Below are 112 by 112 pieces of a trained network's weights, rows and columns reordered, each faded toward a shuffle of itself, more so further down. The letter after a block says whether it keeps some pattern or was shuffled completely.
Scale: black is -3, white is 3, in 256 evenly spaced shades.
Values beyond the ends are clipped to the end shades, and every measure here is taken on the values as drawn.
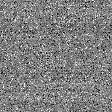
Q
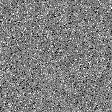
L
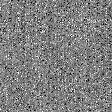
Q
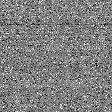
Q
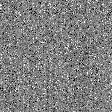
Q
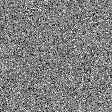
L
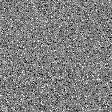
Q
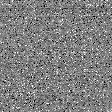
Q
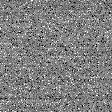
Q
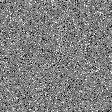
L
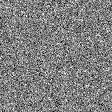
L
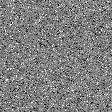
L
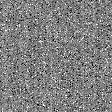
Q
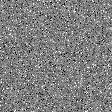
L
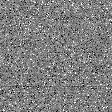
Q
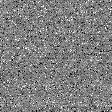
Q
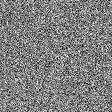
L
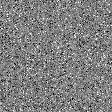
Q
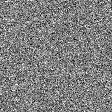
Q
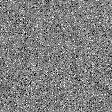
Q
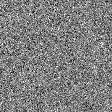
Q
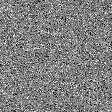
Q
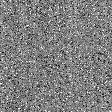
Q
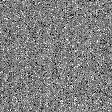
Q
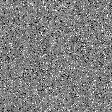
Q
